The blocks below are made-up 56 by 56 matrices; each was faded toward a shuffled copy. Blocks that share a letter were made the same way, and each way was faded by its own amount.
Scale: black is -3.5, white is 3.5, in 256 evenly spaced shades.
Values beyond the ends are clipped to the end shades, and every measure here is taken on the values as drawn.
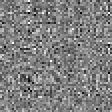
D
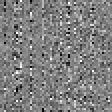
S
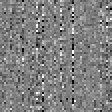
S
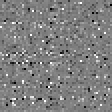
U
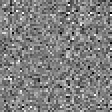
D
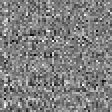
D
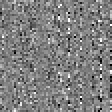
S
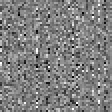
S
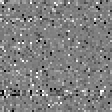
U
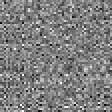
D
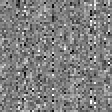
S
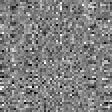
D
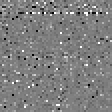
U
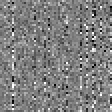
S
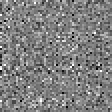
D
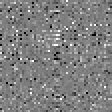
U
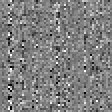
S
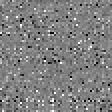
U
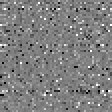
U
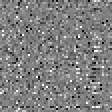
U
